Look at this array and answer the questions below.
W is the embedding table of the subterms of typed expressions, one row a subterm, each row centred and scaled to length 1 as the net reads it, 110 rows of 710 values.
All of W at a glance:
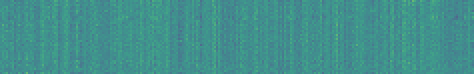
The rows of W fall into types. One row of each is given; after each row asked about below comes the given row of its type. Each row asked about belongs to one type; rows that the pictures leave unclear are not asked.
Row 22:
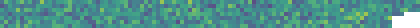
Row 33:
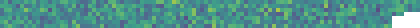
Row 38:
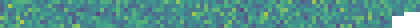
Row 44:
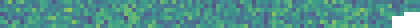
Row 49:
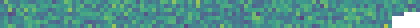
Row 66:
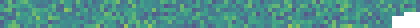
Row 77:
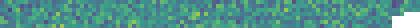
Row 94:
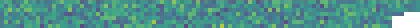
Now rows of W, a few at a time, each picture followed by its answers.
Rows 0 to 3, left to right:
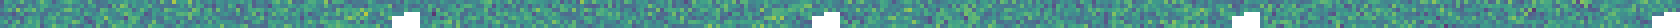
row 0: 44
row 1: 49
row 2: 44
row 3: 49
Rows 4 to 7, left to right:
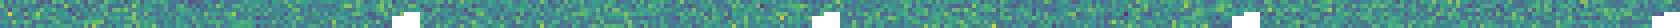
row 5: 22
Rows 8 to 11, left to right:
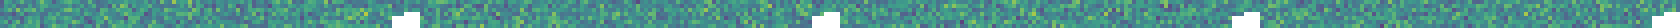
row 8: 44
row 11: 66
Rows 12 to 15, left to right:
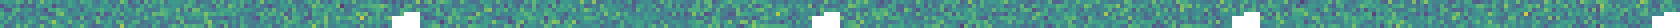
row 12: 22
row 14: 66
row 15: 77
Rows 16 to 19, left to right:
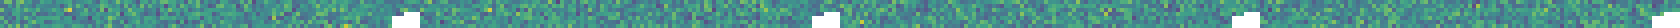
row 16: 22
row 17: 77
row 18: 33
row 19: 44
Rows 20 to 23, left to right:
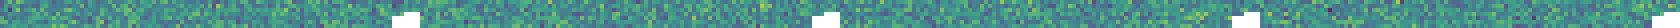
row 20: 44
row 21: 38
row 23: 94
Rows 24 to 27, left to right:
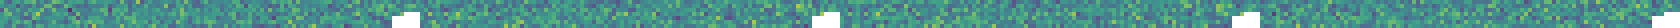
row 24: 38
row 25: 66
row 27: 77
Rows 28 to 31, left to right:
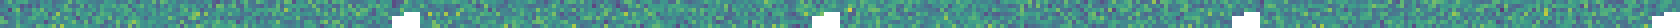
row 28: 77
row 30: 38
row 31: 77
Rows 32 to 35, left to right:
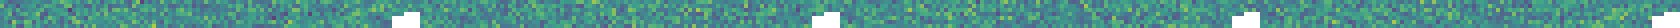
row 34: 49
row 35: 49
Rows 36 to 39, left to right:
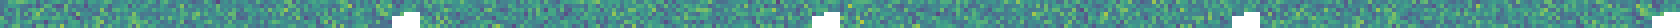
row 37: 33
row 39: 44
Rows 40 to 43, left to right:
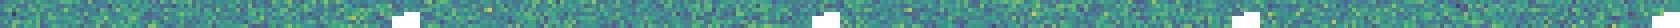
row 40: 44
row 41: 66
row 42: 22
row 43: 33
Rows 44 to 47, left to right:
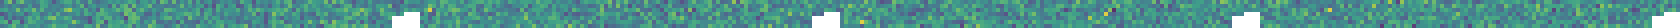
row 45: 38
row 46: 94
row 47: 66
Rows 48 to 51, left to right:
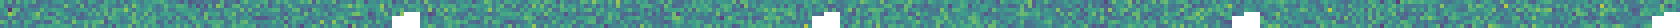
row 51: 33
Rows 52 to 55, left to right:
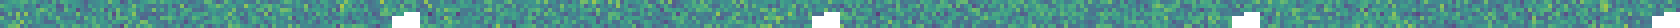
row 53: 49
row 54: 22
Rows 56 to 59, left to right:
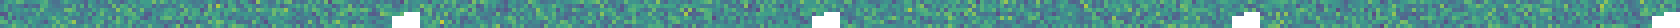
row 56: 44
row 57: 33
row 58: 49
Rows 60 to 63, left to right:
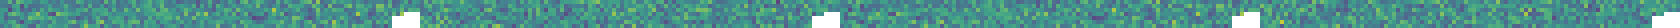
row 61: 33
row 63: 33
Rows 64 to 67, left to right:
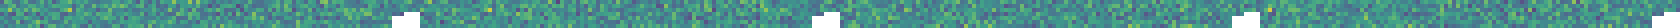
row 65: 77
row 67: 38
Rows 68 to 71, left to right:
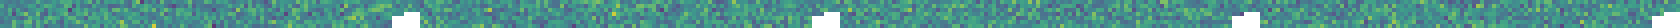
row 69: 22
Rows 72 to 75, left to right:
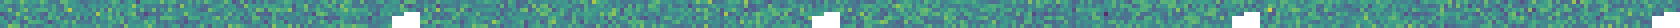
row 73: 44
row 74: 49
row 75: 38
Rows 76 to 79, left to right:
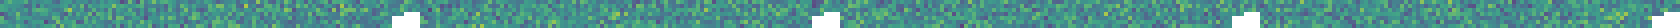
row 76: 77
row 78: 66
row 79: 22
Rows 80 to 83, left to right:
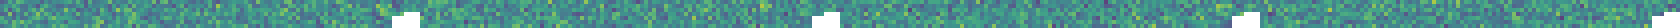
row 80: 44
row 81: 38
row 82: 38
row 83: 49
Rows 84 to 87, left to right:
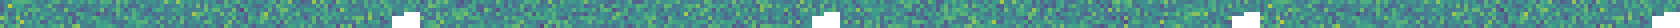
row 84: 38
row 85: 66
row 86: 94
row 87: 38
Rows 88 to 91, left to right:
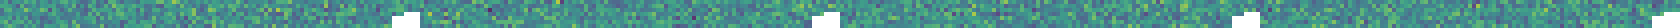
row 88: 33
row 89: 94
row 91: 44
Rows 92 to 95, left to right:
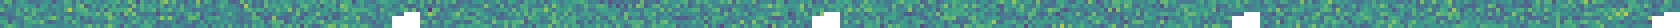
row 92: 49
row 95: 77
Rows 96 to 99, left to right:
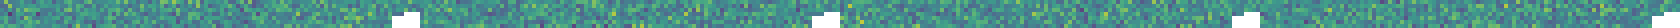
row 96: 49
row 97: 94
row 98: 38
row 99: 77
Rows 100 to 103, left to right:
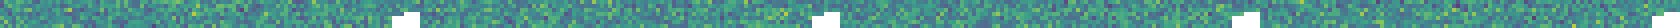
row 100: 22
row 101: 44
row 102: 44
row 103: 33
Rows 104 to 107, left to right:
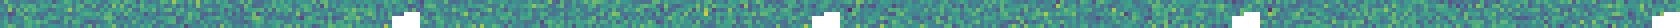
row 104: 49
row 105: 77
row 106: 22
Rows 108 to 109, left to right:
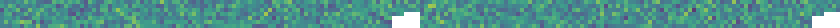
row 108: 94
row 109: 38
